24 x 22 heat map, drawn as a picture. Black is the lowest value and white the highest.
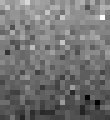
No row or column stands out. The grain is fine, like static. The values follow a bell shape. The field climbs toward the top.
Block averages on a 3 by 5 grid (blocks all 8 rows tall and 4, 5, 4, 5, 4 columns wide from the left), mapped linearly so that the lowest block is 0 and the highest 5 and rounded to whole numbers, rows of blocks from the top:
5 5 5 5 5
2 3 3 2 3
0 0 0 0 0
